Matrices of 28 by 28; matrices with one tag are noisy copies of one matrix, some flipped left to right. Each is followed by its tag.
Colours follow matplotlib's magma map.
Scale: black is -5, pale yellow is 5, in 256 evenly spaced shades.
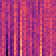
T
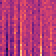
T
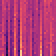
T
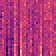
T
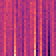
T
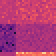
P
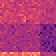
P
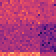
P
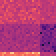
P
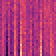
T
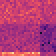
P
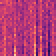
T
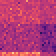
P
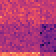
P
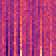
T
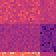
P
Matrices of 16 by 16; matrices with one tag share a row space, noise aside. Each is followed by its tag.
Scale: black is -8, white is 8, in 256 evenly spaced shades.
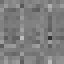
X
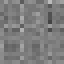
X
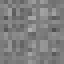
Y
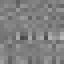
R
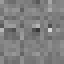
X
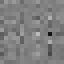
X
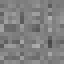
X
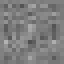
Y
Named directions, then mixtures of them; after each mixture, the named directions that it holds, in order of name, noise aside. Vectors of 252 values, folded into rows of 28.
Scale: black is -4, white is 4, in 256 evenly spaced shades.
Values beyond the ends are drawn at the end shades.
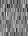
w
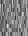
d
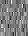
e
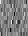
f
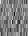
f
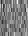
d, w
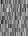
d, e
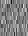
e, w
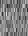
w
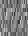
e, f, w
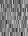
d, w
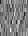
e, f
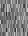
d, e, w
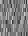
e, f, w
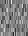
e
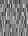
d, w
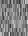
d, e, w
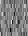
f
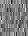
d, e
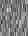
d, e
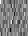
f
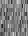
e, w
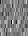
f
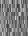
d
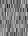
w
